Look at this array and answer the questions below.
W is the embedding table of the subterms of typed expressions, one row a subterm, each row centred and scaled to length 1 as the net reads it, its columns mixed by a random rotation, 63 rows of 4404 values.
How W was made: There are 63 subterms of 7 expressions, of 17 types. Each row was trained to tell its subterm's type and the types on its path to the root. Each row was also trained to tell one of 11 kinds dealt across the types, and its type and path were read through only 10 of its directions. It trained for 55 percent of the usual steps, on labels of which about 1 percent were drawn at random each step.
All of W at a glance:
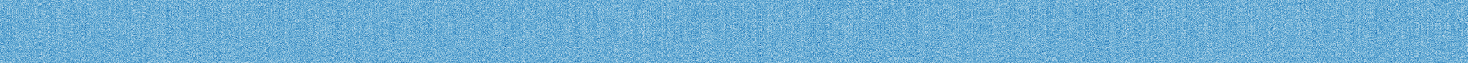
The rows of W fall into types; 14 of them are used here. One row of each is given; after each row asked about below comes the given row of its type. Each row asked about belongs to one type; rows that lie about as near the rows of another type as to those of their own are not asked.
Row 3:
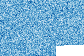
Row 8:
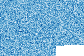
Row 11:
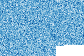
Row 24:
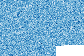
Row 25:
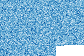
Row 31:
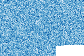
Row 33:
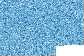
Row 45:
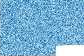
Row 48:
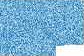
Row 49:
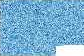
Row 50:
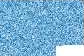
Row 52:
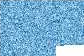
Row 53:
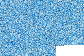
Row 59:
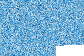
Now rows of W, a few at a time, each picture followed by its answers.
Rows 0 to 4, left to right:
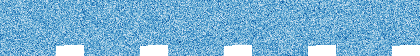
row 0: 50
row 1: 33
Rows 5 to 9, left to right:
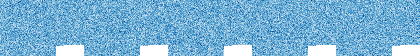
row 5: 49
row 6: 8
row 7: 50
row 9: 8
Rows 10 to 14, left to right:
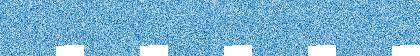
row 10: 33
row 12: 8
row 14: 52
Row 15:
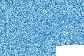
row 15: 11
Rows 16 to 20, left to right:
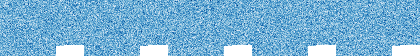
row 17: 33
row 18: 49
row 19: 48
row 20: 8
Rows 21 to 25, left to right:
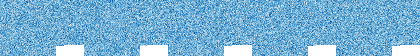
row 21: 59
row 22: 50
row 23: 25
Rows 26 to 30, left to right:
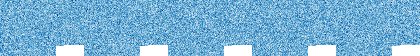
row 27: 11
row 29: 52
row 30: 48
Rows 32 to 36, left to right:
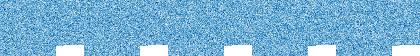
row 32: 25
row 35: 31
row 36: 25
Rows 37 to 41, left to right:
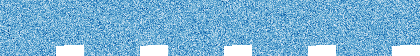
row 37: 3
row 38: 53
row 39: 33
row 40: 53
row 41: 31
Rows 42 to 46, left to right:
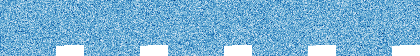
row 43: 45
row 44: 53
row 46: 3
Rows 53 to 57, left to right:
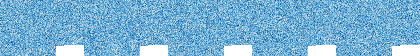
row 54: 11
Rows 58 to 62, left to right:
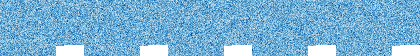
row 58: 3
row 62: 50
